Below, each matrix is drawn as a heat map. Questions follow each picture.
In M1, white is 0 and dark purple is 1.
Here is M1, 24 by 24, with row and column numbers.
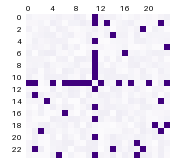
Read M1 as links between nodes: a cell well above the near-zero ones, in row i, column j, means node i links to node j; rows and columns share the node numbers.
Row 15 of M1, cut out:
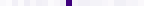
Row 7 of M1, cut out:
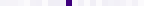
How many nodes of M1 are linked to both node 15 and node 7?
1
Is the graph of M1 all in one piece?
yes
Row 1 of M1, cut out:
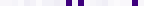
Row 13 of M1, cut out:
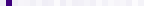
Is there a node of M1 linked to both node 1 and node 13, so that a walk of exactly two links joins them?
no
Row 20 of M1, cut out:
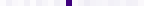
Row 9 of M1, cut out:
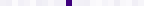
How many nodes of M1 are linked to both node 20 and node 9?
1
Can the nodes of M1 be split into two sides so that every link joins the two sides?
yes
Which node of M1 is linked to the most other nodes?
node 11
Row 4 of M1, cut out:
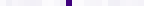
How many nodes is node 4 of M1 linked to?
1
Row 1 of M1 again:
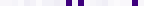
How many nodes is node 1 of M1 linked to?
3
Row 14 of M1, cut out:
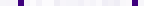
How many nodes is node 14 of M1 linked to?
2
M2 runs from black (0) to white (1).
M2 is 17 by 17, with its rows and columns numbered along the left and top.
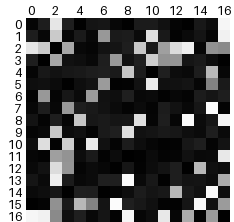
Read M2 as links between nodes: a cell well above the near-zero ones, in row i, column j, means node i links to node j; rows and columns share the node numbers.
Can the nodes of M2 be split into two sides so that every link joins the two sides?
no
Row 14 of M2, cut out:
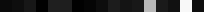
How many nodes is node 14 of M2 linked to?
2
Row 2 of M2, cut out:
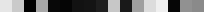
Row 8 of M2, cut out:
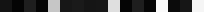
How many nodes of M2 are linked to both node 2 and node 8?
3
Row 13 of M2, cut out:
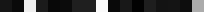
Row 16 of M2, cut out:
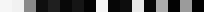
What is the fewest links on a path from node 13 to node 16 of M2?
1
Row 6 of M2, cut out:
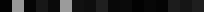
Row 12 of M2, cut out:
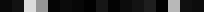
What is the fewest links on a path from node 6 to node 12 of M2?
3
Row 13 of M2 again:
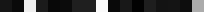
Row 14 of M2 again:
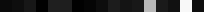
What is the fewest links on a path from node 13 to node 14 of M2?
3
